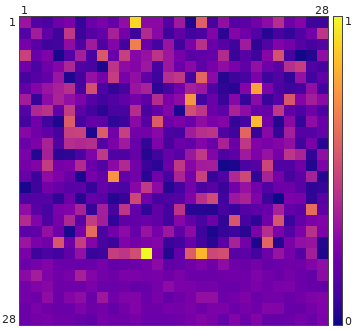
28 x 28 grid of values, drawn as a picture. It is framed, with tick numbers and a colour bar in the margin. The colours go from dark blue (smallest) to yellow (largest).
There are no regular stripes. On average the colour sits 20% of the way up the scale. Most values sit low, with a long tail of high ones. The halves do not mirror each other. The bottom part is calmer, past a seam about 80% of the way down. There is no overall slope.
